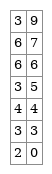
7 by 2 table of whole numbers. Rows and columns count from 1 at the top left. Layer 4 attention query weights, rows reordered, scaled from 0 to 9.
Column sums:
27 34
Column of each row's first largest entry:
2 2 1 2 1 1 1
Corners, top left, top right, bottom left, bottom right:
3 9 2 0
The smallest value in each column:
2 0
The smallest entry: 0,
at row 7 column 2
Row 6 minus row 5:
-1 -1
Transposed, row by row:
3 6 6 3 4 3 2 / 9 7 6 5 4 3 0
